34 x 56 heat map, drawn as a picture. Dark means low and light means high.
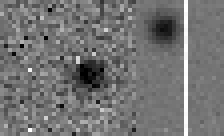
Column 47 stands out from the rest. Two dips sink into the field. The ninth with the lowest average is the centre. There is no overall slope. The right part is calmer, past a seam about 60% of the way across.
